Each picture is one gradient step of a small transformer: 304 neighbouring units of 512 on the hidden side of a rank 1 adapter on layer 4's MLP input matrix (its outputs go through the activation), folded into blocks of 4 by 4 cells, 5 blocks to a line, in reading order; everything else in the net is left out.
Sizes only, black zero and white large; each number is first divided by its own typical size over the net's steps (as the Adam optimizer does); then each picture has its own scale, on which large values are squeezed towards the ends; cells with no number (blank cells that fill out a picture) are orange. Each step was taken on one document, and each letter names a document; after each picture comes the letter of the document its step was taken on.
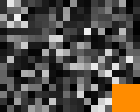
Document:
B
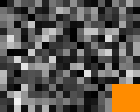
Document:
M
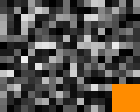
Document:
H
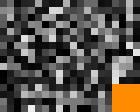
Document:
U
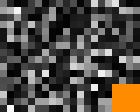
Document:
B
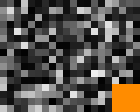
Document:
U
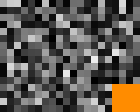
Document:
H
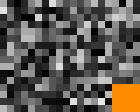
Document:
U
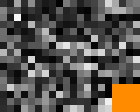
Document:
H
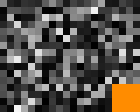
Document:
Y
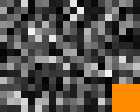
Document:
M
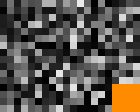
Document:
Y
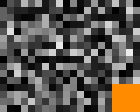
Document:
U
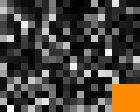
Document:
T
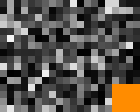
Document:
B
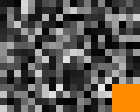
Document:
Y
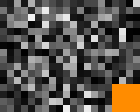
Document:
H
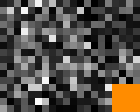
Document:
M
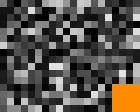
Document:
Y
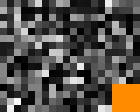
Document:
B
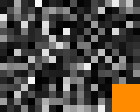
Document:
T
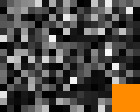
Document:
B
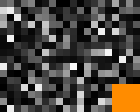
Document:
T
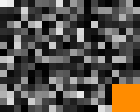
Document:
Y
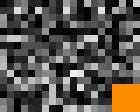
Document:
H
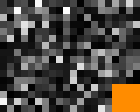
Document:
T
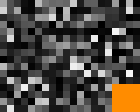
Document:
T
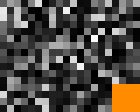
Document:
T
